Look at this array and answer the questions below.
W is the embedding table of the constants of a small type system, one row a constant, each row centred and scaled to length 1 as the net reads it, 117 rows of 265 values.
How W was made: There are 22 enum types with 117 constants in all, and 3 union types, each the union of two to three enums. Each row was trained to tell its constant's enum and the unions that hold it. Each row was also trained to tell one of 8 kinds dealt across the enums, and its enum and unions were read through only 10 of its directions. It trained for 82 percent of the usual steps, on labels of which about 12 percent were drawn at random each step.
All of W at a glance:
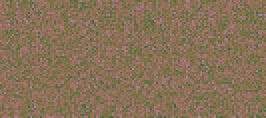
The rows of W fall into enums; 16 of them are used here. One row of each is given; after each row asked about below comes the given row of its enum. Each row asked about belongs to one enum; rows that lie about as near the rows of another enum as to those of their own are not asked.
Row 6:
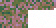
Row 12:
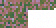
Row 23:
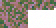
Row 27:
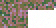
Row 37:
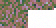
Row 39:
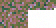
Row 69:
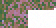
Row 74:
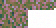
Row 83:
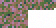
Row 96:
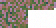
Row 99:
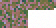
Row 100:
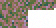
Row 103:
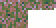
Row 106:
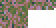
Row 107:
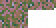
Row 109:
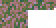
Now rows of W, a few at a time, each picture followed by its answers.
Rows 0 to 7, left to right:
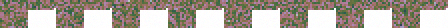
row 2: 100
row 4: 6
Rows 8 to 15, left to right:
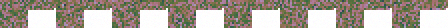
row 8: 100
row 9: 69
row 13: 6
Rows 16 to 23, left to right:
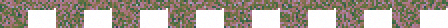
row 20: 109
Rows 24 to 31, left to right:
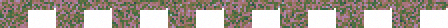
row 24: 12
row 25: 12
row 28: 12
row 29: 100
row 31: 23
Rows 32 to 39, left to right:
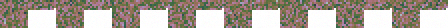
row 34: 106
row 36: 83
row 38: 23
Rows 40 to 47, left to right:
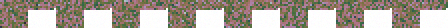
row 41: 74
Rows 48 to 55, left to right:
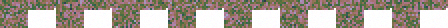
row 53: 69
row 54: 12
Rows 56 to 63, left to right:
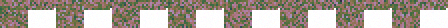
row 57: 99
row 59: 69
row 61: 69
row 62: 37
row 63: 106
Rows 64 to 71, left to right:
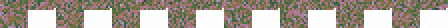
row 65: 99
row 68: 23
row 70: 74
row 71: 100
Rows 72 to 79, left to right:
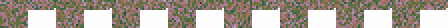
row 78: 6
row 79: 74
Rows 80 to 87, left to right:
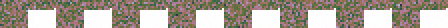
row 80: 107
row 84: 106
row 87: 69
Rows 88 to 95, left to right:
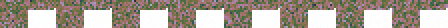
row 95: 74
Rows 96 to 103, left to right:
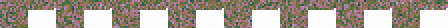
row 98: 27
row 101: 37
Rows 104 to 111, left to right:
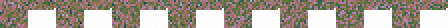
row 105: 99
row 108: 6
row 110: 100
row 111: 106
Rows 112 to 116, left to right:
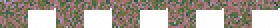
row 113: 23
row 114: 99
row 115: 6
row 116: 12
